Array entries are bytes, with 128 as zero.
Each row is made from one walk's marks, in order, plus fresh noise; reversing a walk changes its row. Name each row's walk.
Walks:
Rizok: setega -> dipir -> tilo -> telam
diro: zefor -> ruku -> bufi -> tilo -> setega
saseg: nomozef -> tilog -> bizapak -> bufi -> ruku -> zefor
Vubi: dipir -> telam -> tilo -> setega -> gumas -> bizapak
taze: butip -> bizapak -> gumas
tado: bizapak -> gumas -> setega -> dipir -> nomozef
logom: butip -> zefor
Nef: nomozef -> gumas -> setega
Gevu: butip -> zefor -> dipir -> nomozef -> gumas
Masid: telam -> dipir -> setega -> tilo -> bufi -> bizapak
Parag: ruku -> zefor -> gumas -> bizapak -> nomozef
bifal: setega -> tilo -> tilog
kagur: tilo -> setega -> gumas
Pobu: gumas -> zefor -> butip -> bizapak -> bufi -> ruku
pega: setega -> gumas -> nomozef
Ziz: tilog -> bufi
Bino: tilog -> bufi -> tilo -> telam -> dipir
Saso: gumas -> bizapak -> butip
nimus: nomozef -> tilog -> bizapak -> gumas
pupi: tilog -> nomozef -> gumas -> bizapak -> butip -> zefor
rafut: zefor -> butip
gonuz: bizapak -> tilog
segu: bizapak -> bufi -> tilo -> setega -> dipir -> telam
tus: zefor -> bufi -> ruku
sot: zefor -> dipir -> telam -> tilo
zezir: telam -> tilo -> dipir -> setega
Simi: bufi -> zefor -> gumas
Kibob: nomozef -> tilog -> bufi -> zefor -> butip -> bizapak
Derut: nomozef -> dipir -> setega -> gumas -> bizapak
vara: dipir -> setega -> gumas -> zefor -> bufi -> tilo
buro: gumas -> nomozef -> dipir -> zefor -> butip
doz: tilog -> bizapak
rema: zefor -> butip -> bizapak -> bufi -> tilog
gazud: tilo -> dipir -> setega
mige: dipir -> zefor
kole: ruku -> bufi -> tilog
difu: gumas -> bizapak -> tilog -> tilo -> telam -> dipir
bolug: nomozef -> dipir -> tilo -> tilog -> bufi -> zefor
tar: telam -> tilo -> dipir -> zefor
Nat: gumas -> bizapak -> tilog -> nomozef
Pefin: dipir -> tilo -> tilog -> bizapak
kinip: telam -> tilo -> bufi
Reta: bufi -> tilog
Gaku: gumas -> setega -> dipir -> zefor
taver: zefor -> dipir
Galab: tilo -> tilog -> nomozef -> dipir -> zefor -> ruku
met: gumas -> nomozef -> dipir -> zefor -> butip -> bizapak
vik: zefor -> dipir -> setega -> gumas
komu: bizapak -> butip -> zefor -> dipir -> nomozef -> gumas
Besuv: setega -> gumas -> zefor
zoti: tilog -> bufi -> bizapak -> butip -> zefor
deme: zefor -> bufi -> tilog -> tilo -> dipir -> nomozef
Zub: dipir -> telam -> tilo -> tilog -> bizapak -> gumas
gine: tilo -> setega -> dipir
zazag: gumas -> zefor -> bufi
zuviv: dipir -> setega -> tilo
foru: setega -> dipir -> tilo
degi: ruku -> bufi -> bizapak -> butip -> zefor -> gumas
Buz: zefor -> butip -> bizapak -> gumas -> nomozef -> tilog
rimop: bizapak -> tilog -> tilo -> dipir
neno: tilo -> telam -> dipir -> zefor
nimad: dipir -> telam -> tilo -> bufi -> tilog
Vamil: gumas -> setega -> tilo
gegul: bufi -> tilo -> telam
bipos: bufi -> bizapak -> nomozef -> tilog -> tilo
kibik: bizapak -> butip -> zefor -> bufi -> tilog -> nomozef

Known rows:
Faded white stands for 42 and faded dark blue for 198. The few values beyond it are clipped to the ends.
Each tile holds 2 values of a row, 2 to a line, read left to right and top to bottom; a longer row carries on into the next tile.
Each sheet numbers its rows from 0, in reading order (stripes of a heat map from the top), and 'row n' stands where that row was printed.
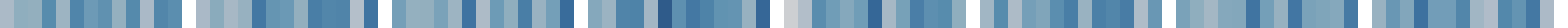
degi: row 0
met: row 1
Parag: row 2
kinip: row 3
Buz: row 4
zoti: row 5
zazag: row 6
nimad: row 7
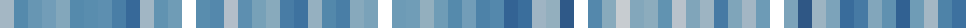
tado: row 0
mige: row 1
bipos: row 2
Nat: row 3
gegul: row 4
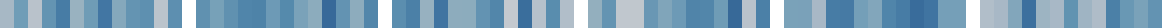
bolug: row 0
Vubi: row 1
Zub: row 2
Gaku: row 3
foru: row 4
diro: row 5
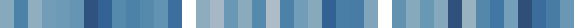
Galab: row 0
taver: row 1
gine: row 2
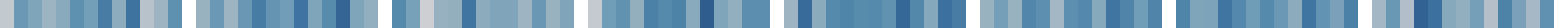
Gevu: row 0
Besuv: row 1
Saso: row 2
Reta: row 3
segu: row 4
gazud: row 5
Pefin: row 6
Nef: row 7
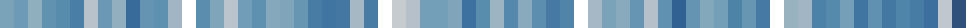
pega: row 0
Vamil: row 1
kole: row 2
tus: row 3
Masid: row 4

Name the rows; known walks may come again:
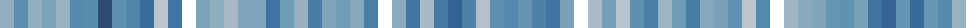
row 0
tar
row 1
zazag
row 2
Rizok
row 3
bolug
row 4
kagur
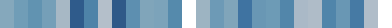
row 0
Ziz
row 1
nimad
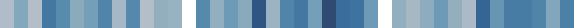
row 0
nimus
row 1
gine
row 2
sot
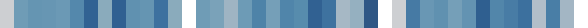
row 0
gonuz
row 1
bipos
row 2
komu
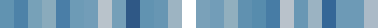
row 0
Bino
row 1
pega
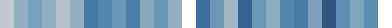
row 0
vik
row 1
zuviv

